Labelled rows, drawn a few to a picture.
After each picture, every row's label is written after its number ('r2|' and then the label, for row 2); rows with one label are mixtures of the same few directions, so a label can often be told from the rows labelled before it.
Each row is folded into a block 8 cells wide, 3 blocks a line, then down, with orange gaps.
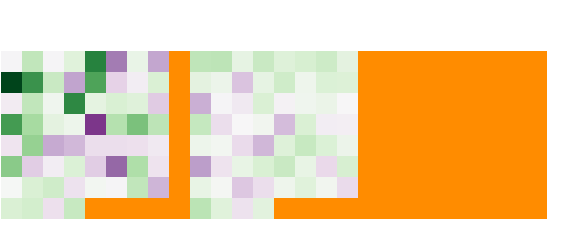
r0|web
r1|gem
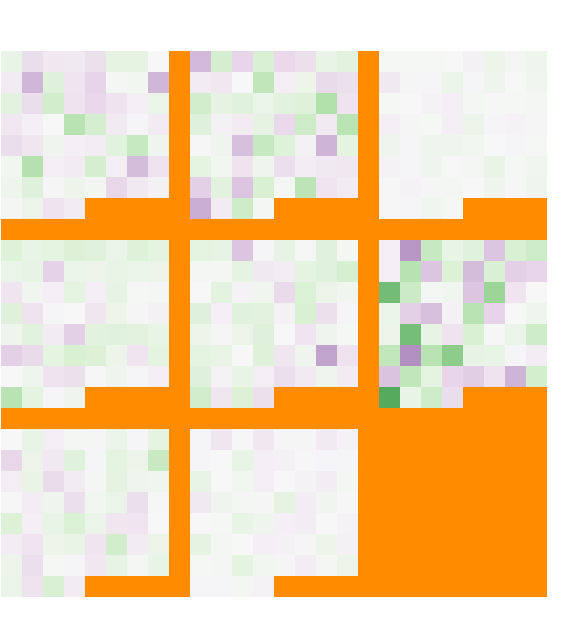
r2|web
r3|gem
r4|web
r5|gem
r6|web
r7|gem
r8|web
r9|gem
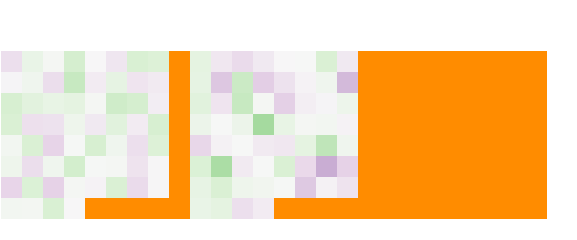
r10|gem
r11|web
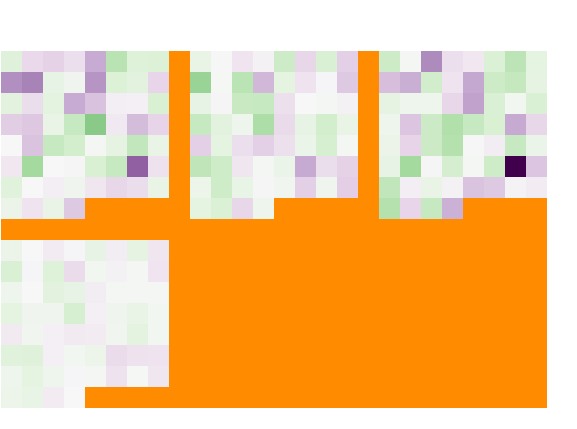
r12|web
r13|web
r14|web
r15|web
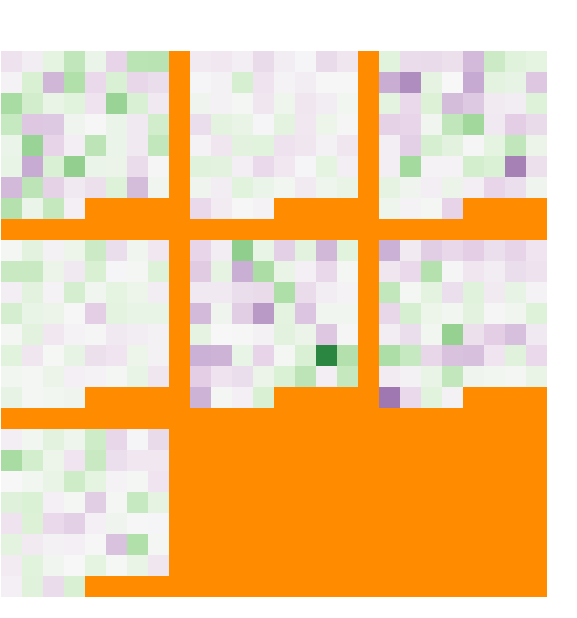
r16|gem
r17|gem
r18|web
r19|web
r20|web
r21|gem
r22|web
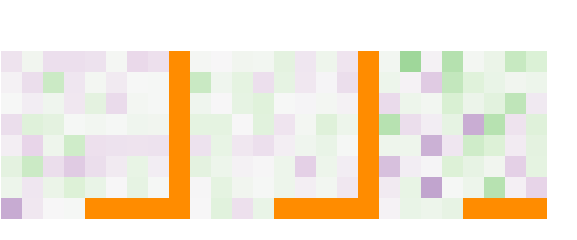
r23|gem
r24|web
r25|gem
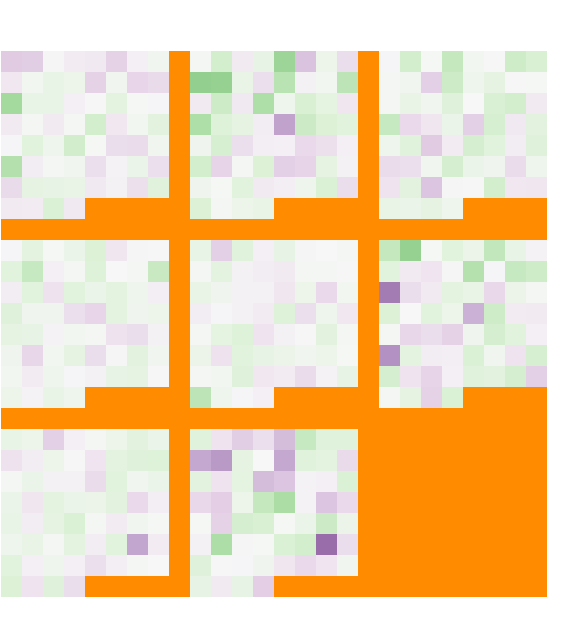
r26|gem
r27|web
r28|gem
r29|web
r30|gem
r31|gem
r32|web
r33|web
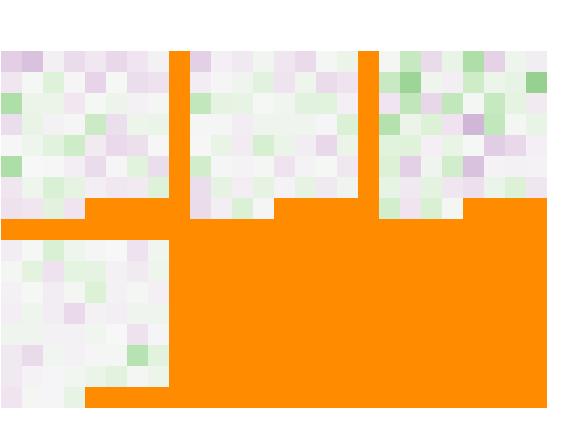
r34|gem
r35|gem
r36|web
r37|web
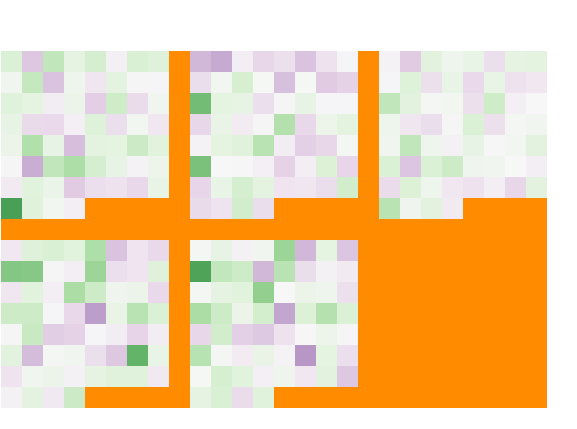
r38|gem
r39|gem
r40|gem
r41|web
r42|web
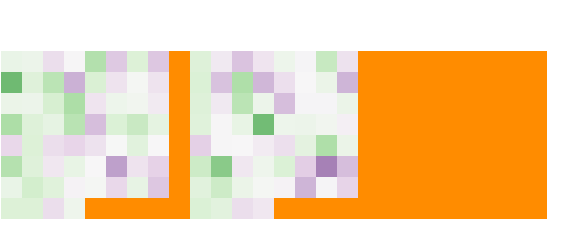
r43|web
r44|web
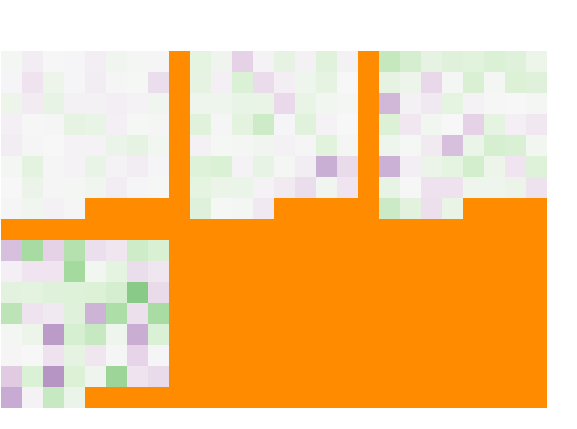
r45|web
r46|web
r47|gem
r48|gem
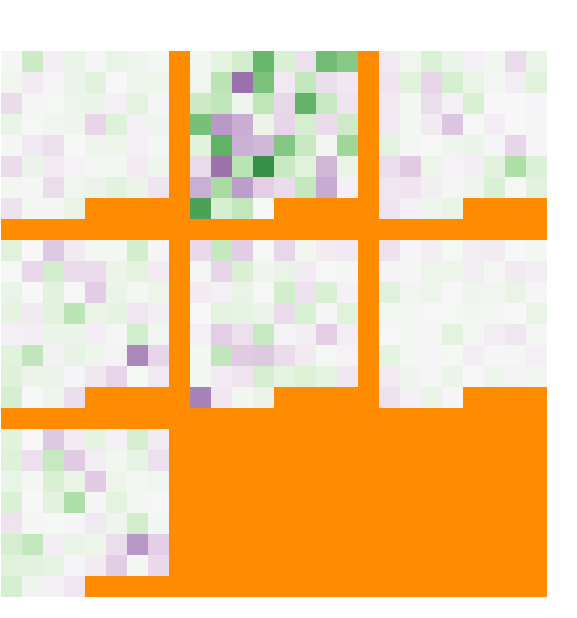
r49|gem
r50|gem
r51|web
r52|web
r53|gem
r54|gem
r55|web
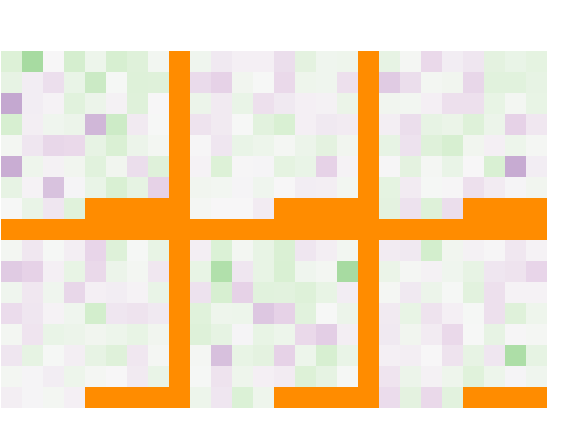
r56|gem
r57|web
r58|web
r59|web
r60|web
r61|web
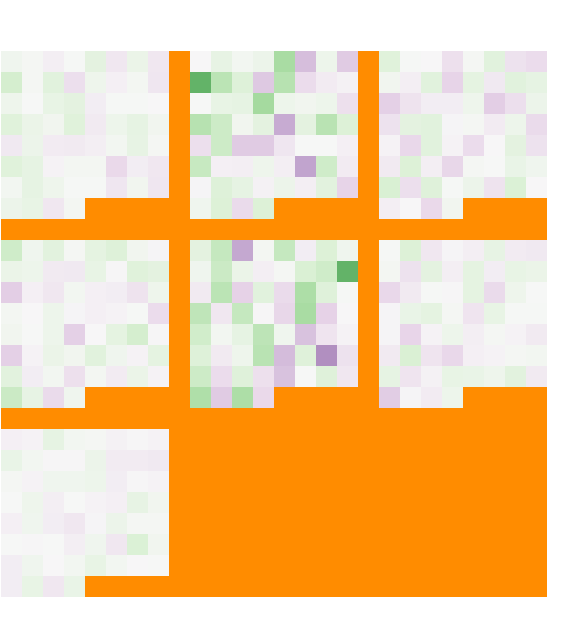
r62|web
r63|web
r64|gem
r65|gem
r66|web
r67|gem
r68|web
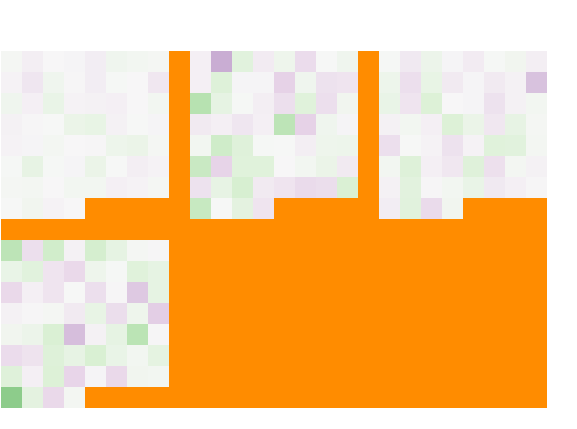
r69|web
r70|gem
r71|web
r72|gem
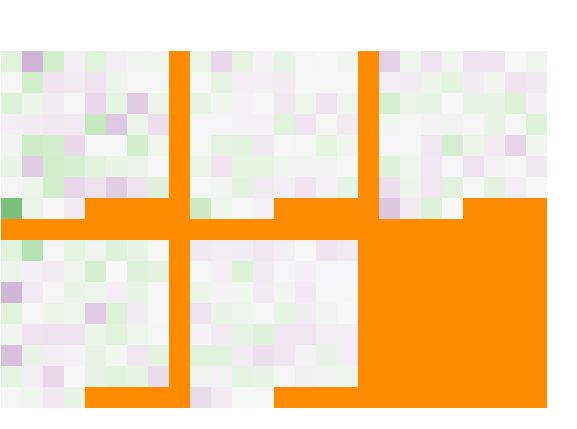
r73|gem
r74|gem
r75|gem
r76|gem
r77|gem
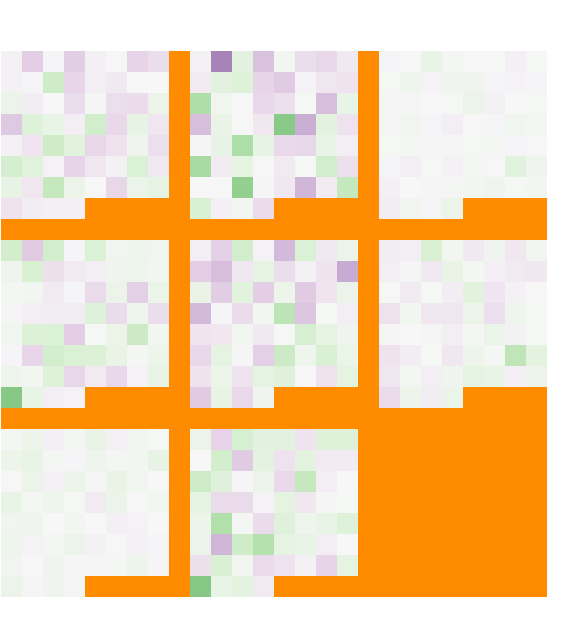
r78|gem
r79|gem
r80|web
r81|gem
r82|web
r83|web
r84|web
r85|gem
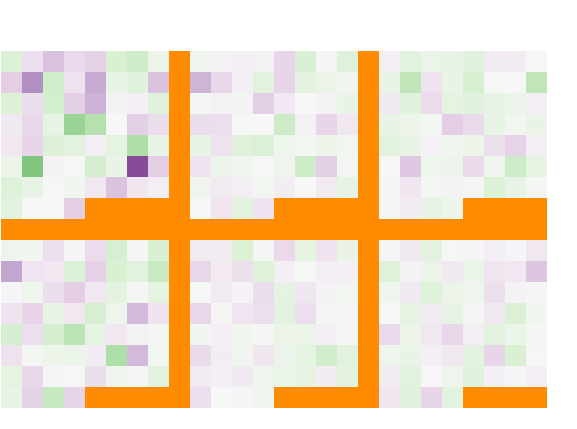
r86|web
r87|web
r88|web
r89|web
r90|web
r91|web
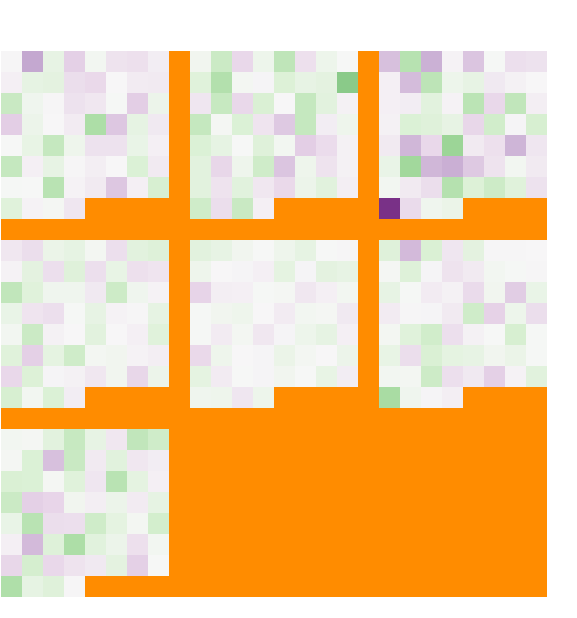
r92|gem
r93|web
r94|gem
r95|gem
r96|gem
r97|gem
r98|gem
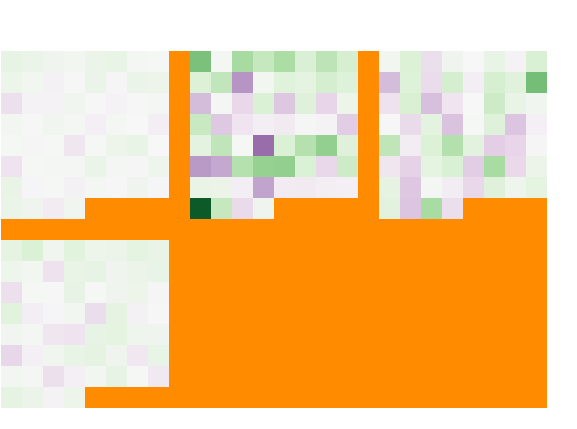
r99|gem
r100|gem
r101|web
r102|gem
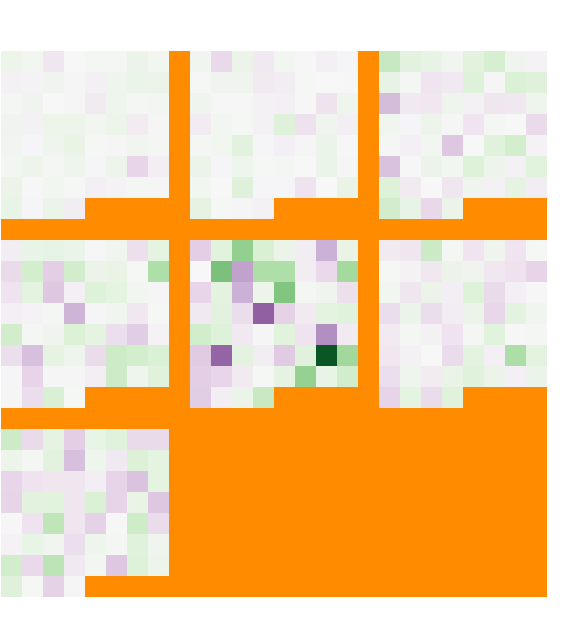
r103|web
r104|gem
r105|gem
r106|web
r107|web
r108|web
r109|gem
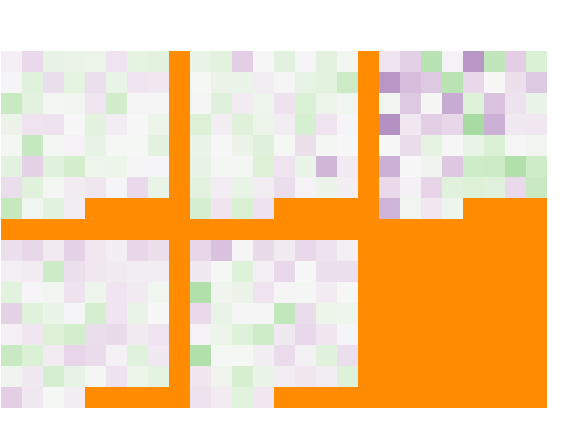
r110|gem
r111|web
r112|web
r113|gem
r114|gem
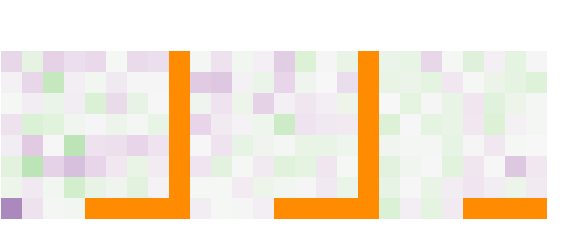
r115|gem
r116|web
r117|web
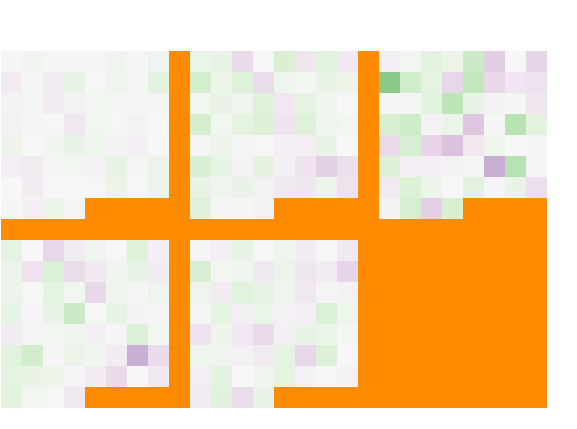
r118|web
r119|web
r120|web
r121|web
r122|web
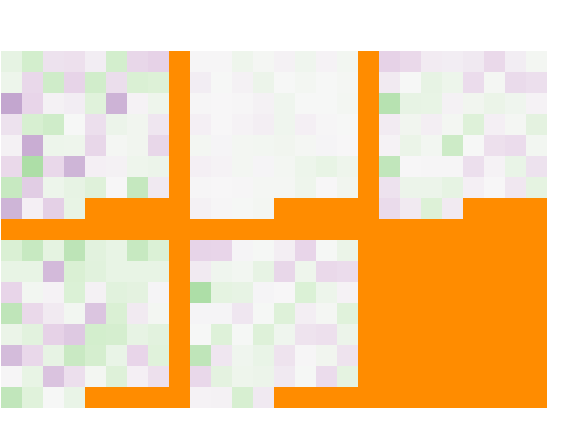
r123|gem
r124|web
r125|gem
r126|gem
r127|gem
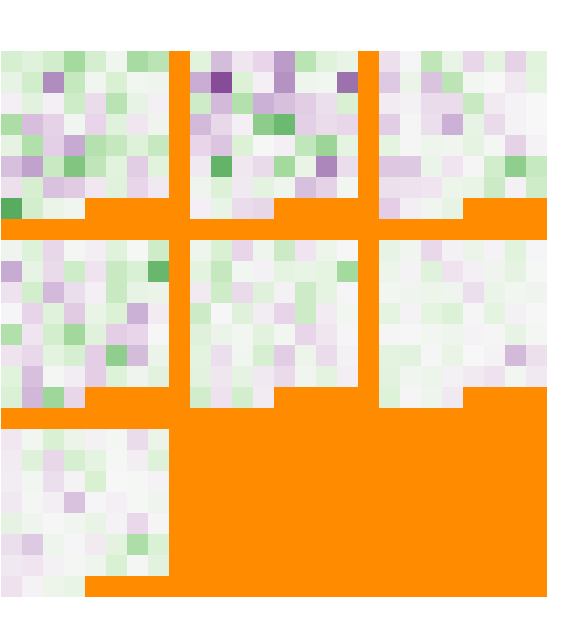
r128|gem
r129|web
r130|web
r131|web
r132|web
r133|web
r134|web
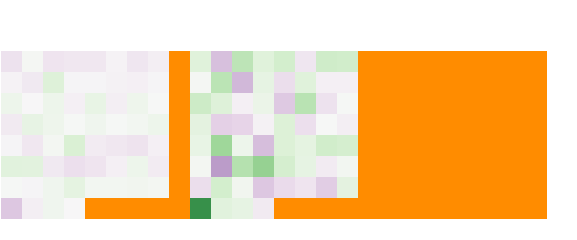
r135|gem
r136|gem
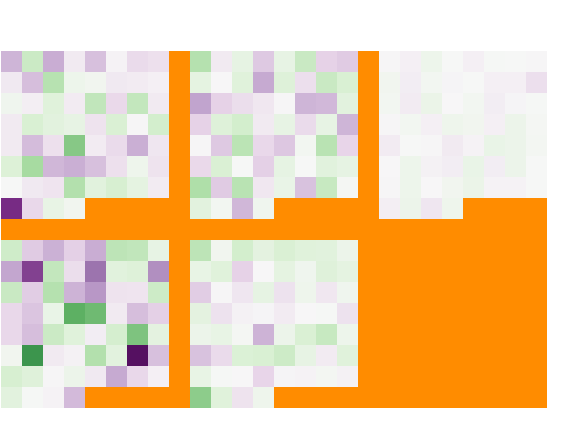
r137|gem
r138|gem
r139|web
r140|web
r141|gem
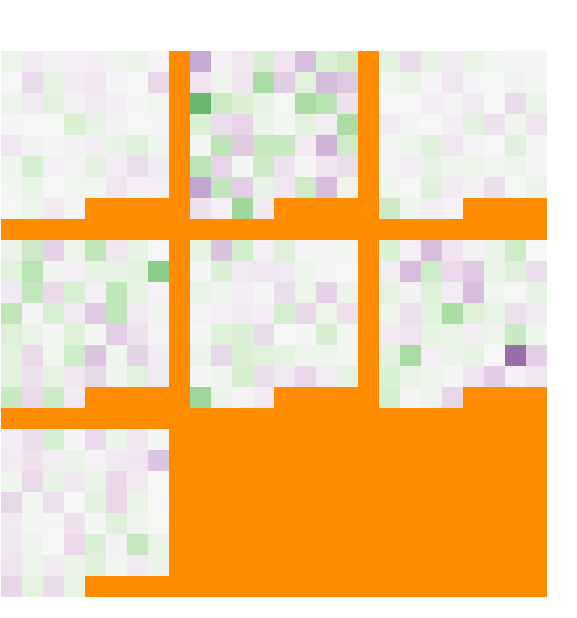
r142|web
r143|gem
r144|gem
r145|web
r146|gem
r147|web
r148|web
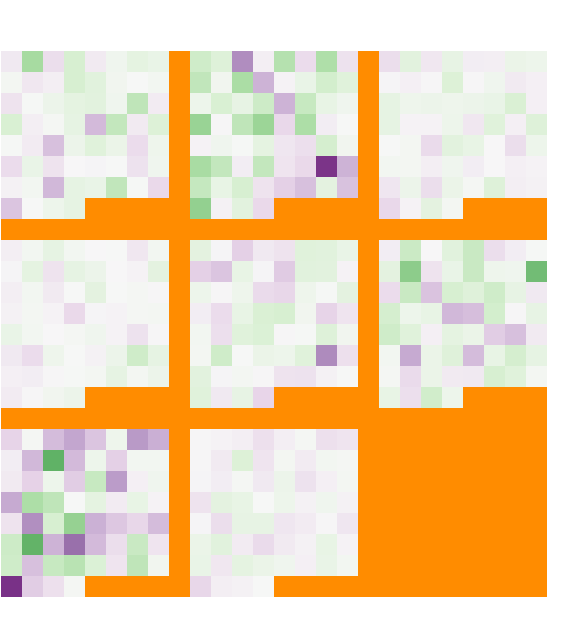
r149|gem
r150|web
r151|gem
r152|web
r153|web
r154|web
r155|gem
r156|gem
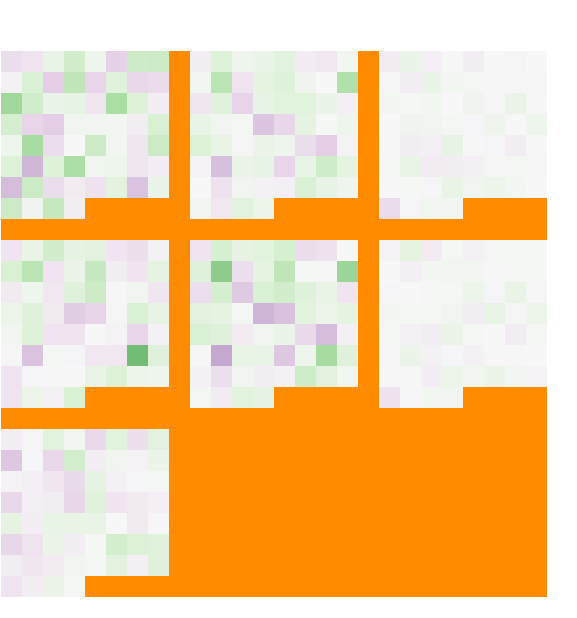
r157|gem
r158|web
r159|gem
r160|web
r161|web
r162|gem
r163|web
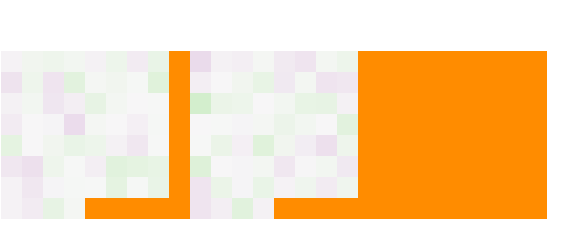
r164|web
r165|gem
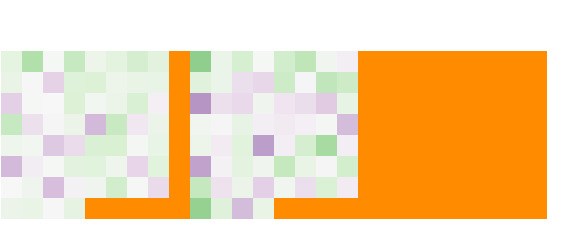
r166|gem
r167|gem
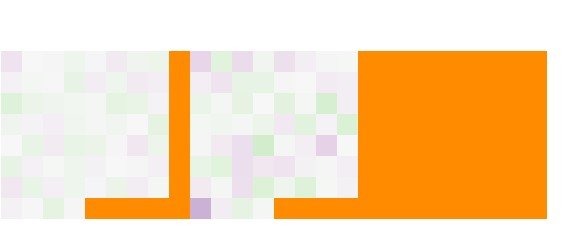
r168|gem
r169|gem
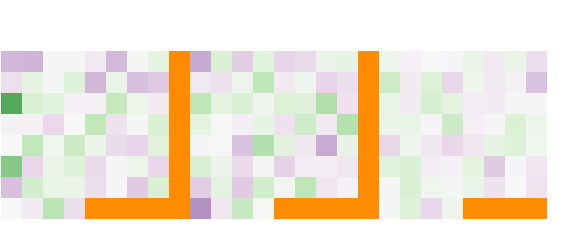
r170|gem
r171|gem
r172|web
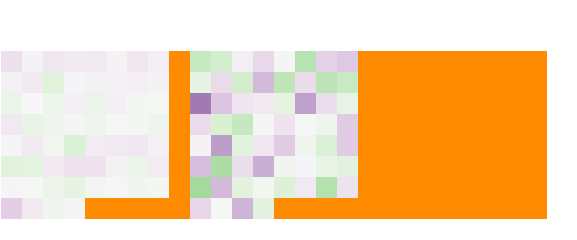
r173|gem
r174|gem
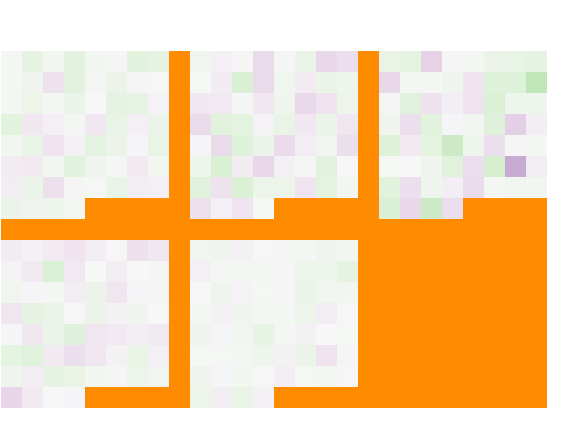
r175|gem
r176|gem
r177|web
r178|gem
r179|web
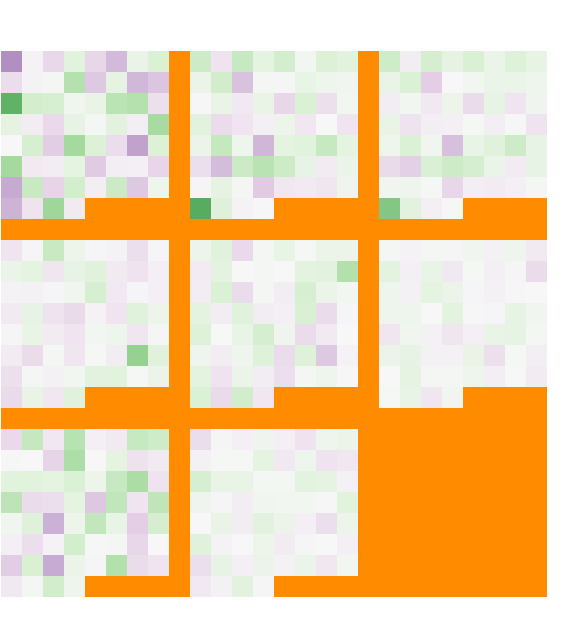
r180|gem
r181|gem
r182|gem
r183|web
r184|web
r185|web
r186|gem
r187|gem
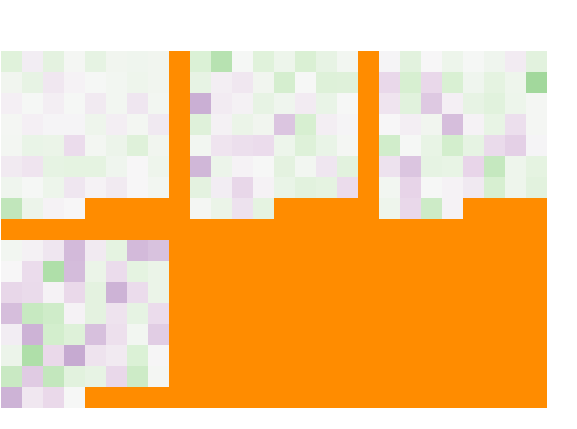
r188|gem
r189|gem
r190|web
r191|gem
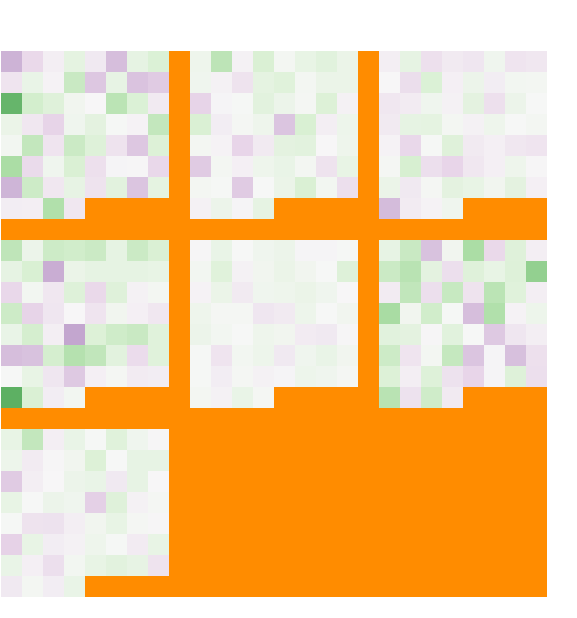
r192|gem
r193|gem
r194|gem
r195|gem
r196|web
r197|web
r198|gem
